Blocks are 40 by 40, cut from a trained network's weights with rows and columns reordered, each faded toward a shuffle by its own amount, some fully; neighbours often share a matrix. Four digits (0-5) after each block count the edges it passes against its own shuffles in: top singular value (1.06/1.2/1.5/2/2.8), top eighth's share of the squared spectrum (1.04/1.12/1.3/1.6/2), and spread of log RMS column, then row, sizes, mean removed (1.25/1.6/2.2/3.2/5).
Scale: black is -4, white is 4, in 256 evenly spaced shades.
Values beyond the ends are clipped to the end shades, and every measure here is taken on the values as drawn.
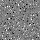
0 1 0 0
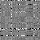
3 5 0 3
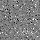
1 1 0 1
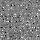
1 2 0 1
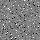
0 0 0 0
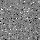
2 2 0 0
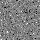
0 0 0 0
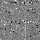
2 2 0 1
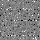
2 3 0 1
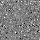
1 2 0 0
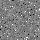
0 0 0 0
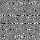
3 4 0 2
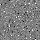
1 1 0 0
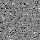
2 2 0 1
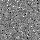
0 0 0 0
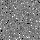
0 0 0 0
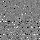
2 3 0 2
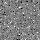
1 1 0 0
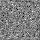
0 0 0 0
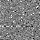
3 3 0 1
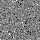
2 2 0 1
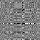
4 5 1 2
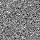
1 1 0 0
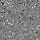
1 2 0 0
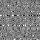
3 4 0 2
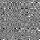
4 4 0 2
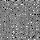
2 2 0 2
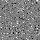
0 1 0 1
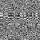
4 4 0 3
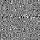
3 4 1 2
